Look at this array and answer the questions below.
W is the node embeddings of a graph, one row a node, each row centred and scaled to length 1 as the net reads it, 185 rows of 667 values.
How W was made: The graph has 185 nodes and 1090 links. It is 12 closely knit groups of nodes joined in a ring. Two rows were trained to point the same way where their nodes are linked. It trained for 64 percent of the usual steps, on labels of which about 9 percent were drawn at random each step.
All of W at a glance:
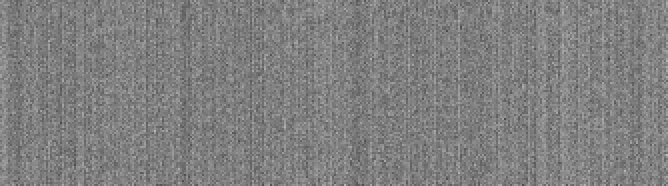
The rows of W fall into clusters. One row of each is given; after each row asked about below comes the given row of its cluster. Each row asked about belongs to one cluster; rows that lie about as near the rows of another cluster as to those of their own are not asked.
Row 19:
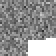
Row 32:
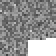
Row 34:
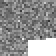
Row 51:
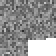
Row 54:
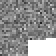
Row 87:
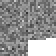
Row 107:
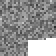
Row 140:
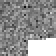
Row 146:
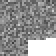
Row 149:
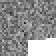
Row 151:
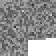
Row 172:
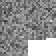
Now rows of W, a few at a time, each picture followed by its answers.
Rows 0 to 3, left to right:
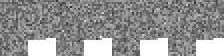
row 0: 149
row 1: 32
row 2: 140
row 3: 51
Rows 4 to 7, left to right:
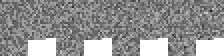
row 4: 149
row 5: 54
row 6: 51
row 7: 146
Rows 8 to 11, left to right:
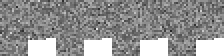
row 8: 87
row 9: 32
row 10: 87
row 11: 87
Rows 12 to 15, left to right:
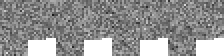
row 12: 34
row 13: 87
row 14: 19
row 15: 87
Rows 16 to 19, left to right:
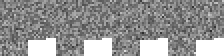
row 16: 34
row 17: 146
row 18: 54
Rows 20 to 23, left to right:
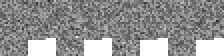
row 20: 19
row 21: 172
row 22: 54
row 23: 172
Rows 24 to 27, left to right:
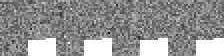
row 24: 149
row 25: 32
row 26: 107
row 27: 54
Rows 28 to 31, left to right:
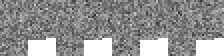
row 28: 107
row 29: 107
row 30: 146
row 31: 140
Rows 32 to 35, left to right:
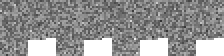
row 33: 107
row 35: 140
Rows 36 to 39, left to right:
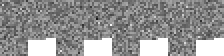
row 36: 32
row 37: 172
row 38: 32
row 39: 151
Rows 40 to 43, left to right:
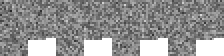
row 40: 140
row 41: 172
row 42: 54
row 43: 51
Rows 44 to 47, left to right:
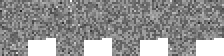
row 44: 34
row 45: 19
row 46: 19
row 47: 51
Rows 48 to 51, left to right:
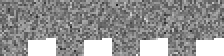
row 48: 149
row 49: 34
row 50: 151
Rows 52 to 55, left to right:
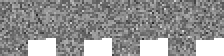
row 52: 140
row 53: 51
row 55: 172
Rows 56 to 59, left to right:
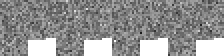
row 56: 32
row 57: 140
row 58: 19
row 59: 151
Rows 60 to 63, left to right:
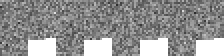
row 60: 140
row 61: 54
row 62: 146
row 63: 149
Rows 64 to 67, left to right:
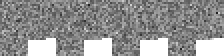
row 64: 34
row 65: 151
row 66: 140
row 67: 140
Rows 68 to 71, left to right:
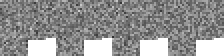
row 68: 19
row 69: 151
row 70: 54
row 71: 19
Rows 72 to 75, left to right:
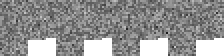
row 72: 32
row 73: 87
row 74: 51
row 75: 151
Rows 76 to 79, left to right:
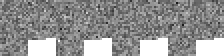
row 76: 51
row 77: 149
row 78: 146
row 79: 146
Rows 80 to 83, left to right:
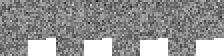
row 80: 107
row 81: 107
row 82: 54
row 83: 32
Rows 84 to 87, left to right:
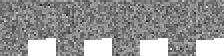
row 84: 140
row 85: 149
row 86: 149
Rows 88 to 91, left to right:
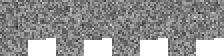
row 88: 149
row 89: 172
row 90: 172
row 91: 51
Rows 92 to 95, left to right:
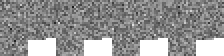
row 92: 54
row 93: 172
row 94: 34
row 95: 151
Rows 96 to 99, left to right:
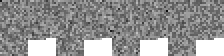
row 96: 87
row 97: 140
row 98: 19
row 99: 146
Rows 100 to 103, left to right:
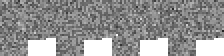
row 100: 107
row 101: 146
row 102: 19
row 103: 140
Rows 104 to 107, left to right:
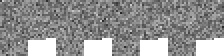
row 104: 32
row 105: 34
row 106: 87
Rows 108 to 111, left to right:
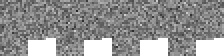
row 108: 146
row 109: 34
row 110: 146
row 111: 151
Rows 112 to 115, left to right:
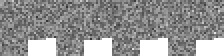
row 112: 151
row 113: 54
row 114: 140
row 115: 19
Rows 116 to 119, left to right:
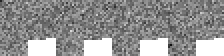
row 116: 34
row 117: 172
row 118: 32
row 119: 87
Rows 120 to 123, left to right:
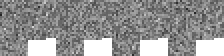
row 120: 34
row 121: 32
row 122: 87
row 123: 149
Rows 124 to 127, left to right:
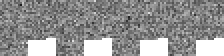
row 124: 107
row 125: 87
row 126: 54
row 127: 146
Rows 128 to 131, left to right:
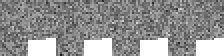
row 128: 87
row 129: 149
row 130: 19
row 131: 107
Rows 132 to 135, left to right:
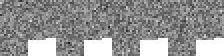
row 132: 51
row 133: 54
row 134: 32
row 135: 140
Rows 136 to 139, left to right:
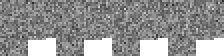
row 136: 54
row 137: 87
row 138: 32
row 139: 146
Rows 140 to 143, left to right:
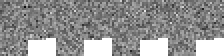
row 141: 172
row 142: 87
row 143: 172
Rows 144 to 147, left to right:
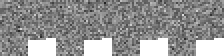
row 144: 151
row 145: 19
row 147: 34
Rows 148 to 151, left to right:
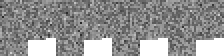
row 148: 34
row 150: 149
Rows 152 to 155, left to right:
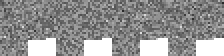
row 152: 34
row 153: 172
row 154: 51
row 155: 151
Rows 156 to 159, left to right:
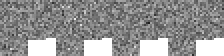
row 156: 54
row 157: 54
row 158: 34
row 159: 54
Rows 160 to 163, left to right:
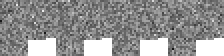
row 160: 172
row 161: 32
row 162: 140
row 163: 151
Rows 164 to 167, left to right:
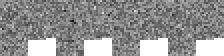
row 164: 151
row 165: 140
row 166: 34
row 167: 151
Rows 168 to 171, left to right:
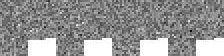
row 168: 32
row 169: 34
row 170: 19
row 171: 51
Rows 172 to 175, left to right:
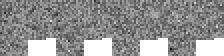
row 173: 87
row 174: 19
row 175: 107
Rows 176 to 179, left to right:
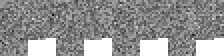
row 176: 151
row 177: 140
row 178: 151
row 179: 107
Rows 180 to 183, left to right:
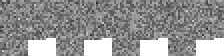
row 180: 54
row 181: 19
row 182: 107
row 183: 32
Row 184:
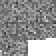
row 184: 54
